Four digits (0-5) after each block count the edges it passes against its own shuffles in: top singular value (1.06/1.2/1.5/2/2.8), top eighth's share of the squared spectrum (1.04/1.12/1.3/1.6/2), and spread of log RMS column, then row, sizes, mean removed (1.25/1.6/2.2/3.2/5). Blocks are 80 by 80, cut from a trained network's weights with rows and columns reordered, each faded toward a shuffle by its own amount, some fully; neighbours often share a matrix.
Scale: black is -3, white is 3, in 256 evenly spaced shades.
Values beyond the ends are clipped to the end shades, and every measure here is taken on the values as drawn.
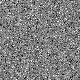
0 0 0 0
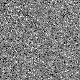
0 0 0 0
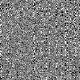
3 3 3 1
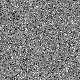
0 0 0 0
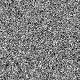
1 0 0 0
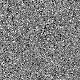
1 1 1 0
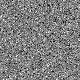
0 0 0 0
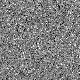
1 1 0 0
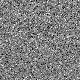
0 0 0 0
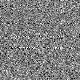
2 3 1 3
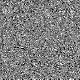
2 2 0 2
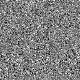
1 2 0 2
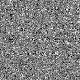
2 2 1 2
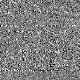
2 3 1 3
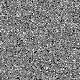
2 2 1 1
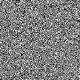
2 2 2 0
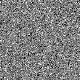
1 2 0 2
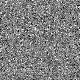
1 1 0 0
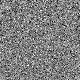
1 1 0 0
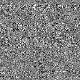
2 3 1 3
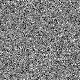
0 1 0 1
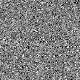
1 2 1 2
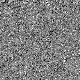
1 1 0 1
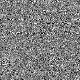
2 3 1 3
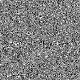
2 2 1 2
